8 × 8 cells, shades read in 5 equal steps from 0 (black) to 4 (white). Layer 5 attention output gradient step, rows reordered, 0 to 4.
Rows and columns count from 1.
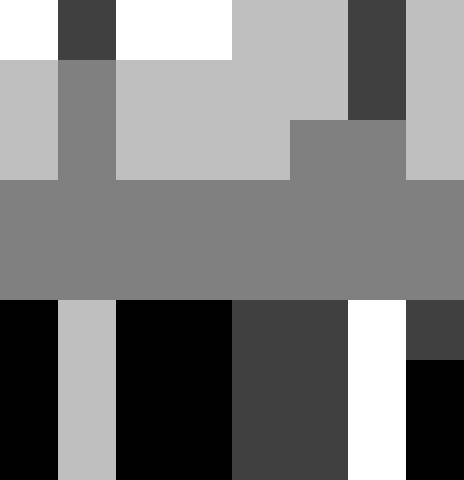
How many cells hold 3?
17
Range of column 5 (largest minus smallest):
2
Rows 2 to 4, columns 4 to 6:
3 3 3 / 3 3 2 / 2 2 2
